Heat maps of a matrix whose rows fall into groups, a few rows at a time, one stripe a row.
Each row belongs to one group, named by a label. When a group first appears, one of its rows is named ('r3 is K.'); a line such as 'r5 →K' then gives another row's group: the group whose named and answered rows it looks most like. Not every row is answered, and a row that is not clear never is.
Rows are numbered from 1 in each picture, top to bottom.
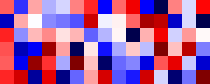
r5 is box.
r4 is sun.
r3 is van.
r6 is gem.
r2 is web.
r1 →box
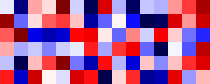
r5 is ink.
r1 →ink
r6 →box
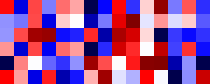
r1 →van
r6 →gem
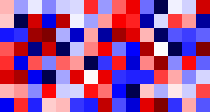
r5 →van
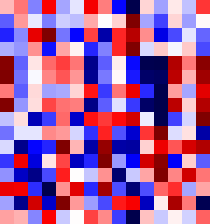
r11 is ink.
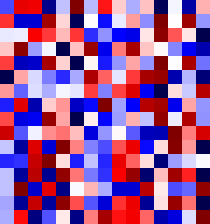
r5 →sun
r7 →box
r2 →sun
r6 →web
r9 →sun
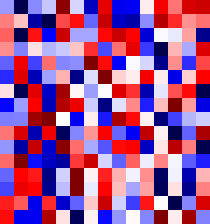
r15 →gem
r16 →sun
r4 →box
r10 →gem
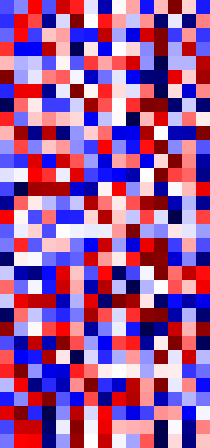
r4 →sun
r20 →ink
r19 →web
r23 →web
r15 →web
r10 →gem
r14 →ink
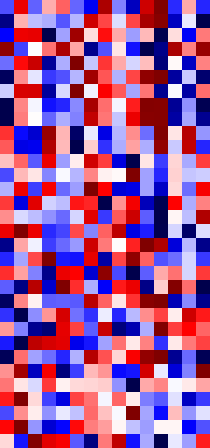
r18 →web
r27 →gem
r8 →web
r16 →box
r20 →ink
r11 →sun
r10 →sun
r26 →web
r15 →box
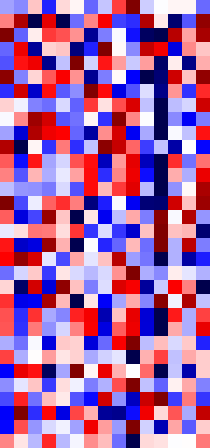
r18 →sun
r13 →box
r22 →sun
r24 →box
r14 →box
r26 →van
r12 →box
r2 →gem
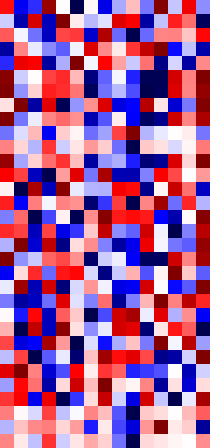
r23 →van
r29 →gem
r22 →ink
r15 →van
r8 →gem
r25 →sun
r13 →ink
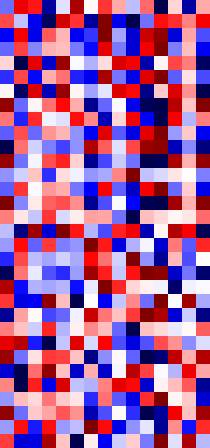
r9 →box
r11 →web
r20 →web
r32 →sun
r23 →web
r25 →ink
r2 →ink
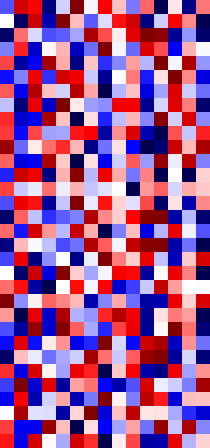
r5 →sun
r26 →web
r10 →box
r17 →box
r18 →web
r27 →box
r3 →web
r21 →ink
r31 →sun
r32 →box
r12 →sun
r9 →sun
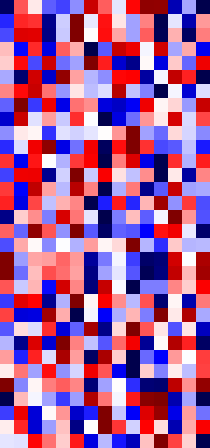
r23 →sun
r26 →ink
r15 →van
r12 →box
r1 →web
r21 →ink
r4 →van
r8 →gem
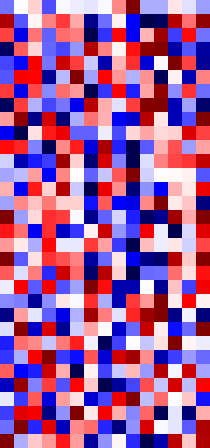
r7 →van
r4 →web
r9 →gem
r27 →sun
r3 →van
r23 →web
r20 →ink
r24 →gem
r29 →van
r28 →gem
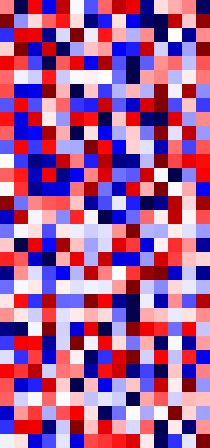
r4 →gem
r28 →sun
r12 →ink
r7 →sun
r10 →sun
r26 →van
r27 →ink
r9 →box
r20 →web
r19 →ink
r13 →gem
